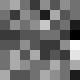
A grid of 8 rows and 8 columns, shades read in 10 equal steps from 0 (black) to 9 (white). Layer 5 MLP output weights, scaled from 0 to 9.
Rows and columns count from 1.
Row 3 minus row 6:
-1 -1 1 -1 5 0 2 -7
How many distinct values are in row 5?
4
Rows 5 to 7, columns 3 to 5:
5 3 2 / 3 6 2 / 5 4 4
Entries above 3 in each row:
6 5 5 2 3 4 8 5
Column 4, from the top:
2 4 5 3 3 6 4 4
